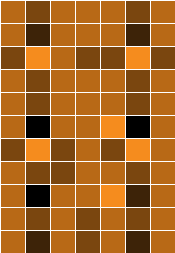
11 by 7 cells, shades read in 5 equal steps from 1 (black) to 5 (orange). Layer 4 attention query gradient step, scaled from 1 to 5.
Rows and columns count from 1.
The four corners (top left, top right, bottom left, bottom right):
4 4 4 4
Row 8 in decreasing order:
4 4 4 4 3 3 3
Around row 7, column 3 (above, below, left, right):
4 3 5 4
